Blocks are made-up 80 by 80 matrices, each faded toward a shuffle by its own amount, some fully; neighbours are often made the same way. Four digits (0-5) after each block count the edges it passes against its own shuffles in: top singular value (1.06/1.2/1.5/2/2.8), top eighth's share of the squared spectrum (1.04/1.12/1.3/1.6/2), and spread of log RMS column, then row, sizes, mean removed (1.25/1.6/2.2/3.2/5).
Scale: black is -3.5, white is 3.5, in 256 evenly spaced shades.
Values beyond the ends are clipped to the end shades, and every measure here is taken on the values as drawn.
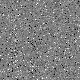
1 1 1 0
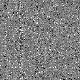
3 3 2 0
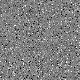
2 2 1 0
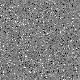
2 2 1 0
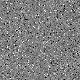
2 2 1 0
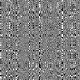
4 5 4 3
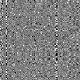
4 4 3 2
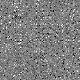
3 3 2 1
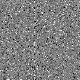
3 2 1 0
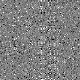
3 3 2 1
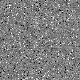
2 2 1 0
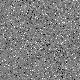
1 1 0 0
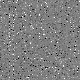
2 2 1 0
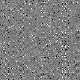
4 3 2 1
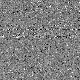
2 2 0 2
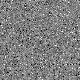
1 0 0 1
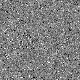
0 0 0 1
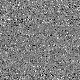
1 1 0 2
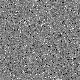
0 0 0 0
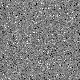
0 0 0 0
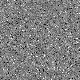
0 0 0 0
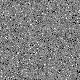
0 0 0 0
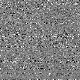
1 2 0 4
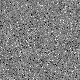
0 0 0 0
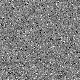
0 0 0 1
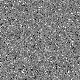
0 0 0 1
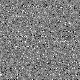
1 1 0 2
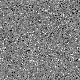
0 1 0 0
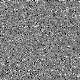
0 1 0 2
